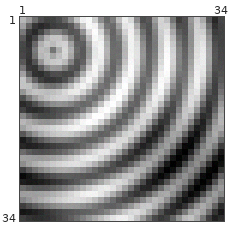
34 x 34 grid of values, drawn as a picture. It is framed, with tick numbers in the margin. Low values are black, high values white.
Ninth with the lowest average: bottom right. Ninth with the highest average: top middle. Odd rows or columns: none. Rings: centred on the top left. Mirror symmetry: none.
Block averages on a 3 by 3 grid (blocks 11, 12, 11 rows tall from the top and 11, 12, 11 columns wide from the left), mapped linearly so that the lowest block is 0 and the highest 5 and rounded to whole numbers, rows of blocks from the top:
254 | 342 | 230
